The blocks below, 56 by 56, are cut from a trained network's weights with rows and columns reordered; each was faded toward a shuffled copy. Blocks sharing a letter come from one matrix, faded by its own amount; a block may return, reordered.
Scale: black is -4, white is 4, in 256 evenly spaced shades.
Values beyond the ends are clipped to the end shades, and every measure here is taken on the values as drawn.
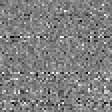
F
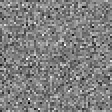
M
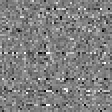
F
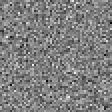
M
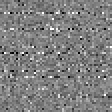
F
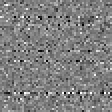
F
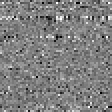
F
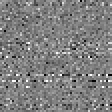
F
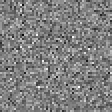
M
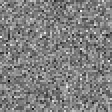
M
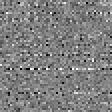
F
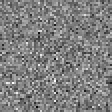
M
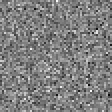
M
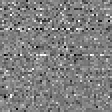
F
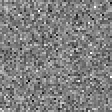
M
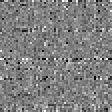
F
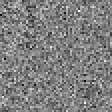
M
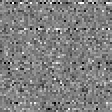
F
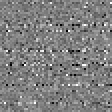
F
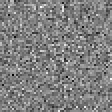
M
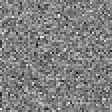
M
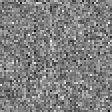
M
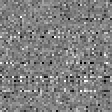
F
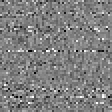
F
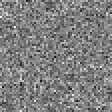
M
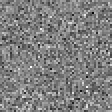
M
